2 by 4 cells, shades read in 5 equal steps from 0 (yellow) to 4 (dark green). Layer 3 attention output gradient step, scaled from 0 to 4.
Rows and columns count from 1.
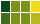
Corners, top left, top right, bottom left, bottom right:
4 0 3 1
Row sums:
8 8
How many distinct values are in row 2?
3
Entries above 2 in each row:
1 1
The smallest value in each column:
3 2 2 0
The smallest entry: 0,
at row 1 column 4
